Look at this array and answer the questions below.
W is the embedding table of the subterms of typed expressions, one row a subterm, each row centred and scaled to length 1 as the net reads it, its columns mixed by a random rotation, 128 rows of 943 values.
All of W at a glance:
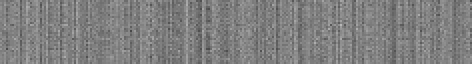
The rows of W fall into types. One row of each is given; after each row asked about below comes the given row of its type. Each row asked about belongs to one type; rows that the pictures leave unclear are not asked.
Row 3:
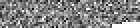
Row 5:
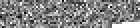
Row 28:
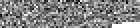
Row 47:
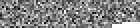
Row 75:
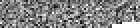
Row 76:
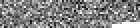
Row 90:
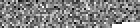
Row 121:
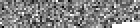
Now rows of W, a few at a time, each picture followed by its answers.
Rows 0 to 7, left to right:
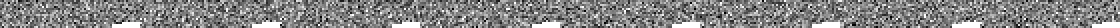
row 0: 90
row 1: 3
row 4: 47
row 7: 75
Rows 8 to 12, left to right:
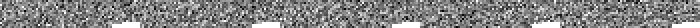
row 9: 47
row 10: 3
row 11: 121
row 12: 28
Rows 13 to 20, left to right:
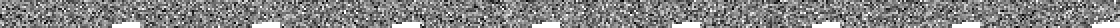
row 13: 47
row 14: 47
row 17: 90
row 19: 28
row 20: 121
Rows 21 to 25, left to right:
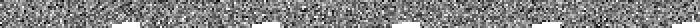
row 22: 3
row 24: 28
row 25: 75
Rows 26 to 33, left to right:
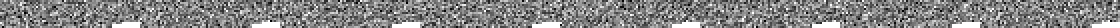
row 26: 5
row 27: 121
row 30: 76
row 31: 3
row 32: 28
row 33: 121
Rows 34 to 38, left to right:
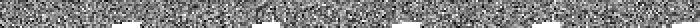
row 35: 75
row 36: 47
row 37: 121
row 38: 5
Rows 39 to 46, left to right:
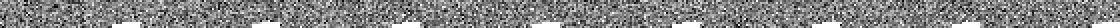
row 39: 75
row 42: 76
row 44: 75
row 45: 76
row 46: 47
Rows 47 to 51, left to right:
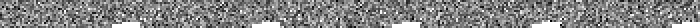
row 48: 3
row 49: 3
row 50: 121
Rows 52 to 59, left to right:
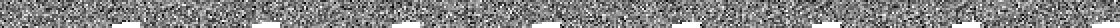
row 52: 28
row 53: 47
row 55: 5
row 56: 75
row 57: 75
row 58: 75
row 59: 76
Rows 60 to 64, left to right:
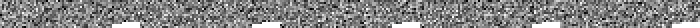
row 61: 28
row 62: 75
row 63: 121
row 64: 5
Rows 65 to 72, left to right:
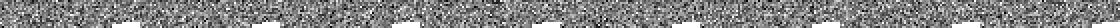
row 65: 121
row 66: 3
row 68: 90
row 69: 75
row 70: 121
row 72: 5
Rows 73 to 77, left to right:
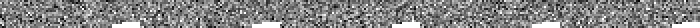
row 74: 3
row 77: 3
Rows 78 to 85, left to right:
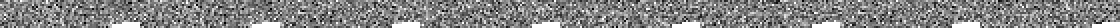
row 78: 76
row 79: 76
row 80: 47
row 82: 3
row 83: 3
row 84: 47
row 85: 90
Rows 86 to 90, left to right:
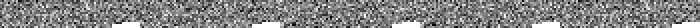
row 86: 90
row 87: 28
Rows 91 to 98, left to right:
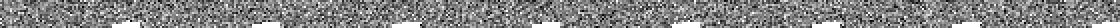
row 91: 121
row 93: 76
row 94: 75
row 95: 121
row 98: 76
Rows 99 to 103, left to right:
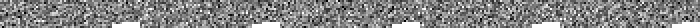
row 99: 5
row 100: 90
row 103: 3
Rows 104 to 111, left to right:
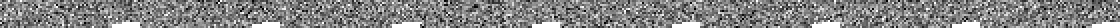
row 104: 76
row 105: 28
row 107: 75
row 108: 47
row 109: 121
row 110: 3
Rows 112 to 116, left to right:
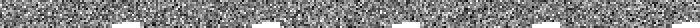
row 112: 76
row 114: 3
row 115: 28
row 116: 47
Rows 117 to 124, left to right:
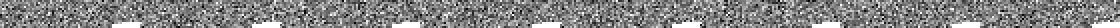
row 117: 47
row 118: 121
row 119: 5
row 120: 28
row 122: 75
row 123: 76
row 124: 121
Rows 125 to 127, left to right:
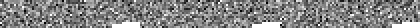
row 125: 76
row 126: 28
